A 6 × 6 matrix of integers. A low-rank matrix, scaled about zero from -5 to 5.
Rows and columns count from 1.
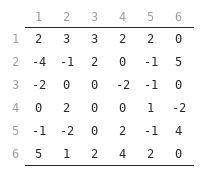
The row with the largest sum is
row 6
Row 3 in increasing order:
-2 -2 -1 0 0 0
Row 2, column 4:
0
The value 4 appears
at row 5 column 6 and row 6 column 4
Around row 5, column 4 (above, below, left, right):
0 4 0 -1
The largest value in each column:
5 3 3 4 2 5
